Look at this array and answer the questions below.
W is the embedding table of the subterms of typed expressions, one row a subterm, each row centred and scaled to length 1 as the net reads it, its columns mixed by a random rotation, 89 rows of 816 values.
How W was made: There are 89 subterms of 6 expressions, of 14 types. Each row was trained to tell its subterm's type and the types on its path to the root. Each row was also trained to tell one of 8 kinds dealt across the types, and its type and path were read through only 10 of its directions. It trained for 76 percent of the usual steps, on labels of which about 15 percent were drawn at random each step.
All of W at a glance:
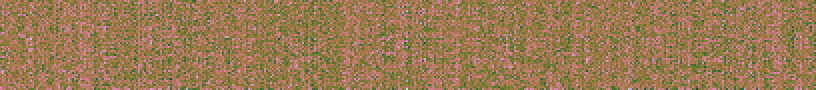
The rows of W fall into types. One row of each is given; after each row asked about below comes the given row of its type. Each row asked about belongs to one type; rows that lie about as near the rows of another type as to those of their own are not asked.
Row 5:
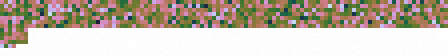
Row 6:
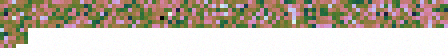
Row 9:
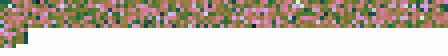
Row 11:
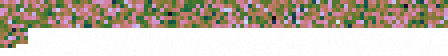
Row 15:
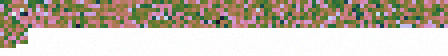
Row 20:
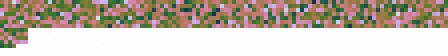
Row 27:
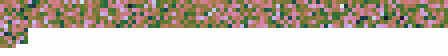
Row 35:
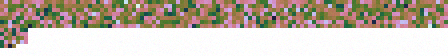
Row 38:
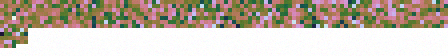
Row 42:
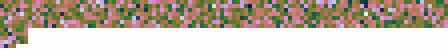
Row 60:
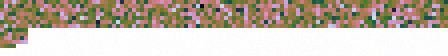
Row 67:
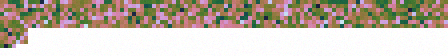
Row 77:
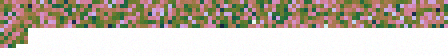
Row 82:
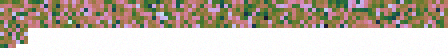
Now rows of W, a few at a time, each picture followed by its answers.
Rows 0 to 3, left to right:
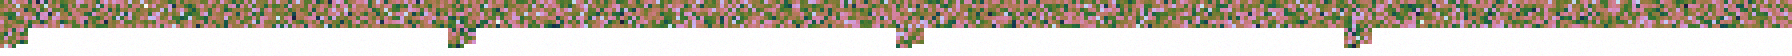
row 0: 77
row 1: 35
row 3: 35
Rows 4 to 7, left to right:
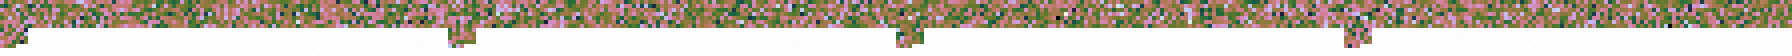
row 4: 11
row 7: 82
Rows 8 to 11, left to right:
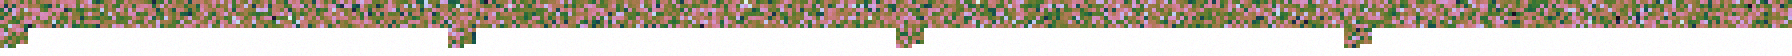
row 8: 15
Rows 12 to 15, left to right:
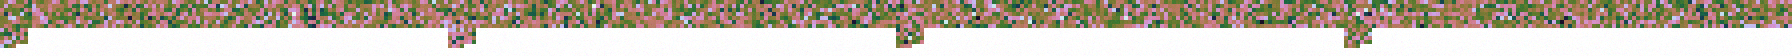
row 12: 6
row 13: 27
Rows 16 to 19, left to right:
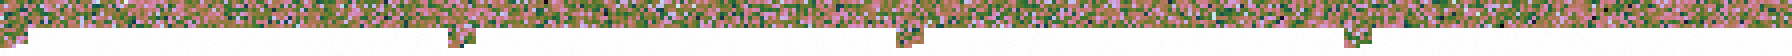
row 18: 27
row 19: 38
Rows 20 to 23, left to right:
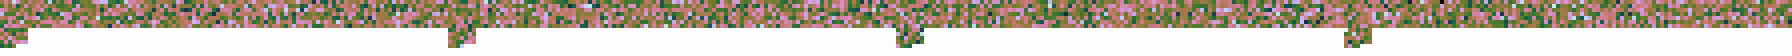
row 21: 67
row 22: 11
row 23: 77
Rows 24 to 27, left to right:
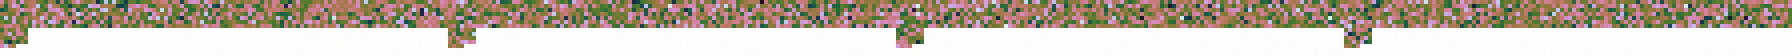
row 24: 77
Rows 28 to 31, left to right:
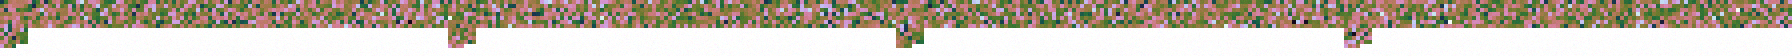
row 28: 9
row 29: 60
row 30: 9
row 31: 15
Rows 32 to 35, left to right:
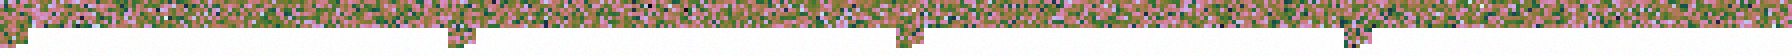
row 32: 15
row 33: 60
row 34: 82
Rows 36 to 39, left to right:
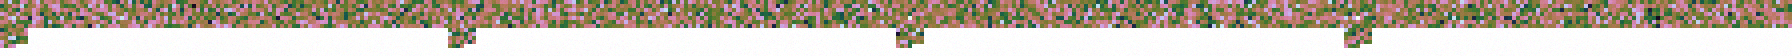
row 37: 82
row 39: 6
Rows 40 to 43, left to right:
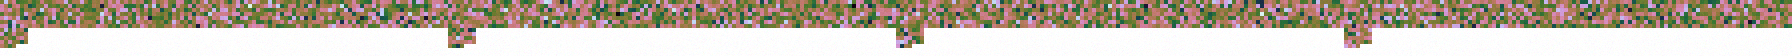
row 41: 11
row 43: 5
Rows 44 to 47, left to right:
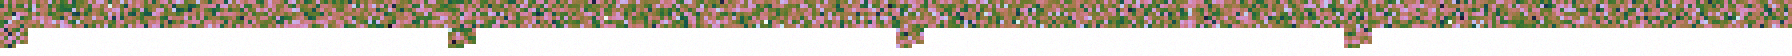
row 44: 20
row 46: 15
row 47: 5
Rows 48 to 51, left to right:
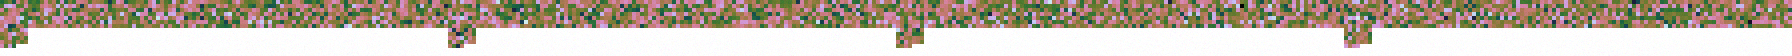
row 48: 9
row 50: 27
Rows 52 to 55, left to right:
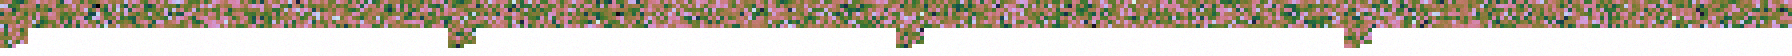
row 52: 67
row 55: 15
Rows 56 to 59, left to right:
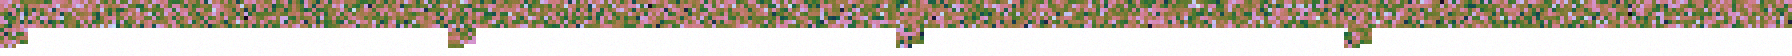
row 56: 5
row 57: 60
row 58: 9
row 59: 77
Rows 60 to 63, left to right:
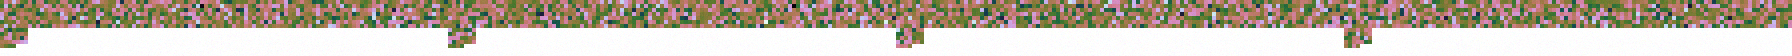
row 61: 60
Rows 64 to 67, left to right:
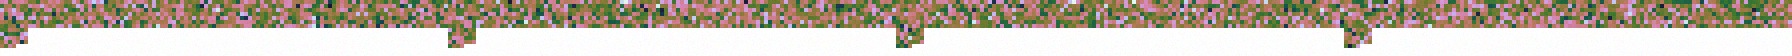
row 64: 82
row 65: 20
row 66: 35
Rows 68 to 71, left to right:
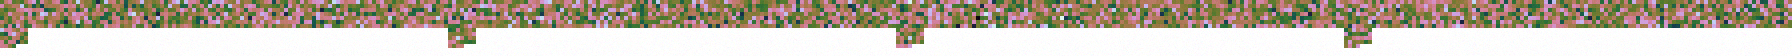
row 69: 11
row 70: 15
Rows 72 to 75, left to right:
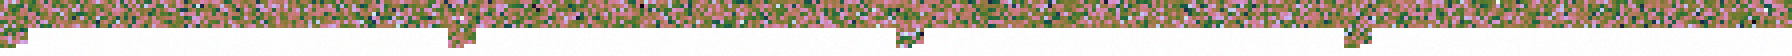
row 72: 60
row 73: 6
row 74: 38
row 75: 82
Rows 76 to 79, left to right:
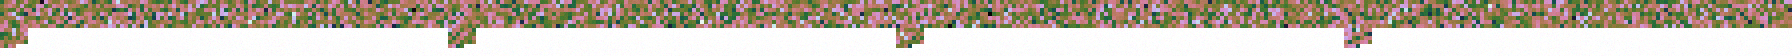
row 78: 11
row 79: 27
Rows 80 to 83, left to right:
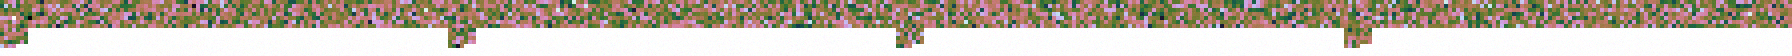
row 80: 6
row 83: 20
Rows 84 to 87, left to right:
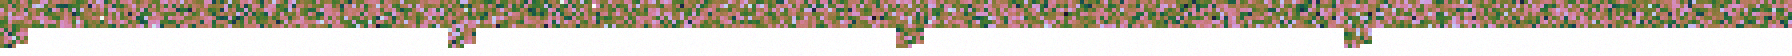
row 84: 35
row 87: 5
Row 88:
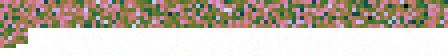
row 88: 11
